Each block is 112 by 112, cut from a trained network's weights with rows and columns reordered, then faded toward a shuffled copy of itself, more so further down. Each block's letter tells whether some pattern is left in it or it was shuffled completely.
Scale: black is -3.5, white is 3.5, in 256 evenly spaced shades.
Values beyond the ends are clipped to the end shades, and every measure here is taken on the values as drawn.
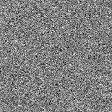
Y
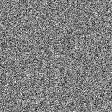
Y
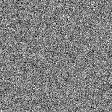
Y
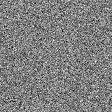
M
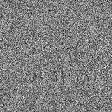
Y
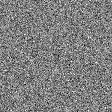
M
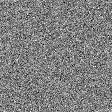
M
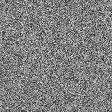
Y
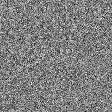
Y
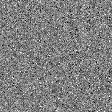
Y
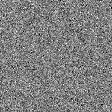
Y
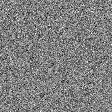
Y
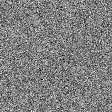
M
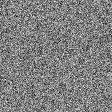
M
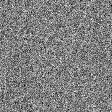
Y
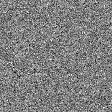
Y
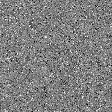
Y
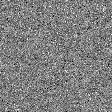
M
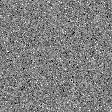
M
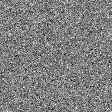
M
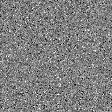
Y
